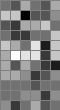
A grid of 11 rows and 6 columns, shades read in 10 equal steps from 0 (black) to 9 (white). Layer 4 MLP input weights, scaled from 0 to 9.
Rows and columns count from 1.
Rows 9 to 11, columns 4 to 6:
3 4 4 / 5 2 5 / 6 3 4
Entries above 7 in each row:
0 0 0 0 1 3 0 0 0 0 0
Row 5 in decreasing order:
8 7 7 6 4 1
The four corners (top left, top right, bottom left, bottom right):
4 6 5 4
